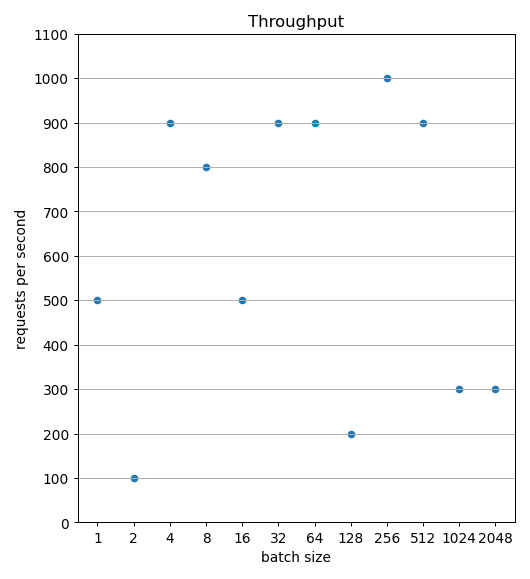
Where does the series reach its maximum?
256
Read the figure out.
Title: Throughput
x-axis: batch size, ticks 1 2 4 8 16 32 64 128 256 512 1024 2048
y-axis: requests per second, ticks 0 100 200 300 400 500 600 700 800 900 1000 1100
Values:
500 100 900 800 500 900 900 200 1000 900 300 300
